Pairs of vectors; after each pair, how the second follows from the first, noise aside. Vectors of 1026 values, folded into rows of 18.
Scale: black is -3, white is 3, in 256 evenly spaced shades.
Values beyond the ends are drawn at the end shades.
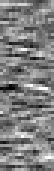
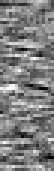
negated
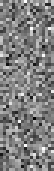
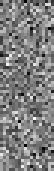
negated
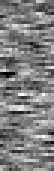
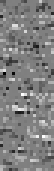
partly zeroed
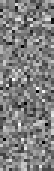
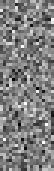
negated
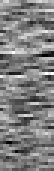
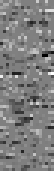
partly zeroed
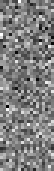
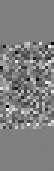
partly zeroed
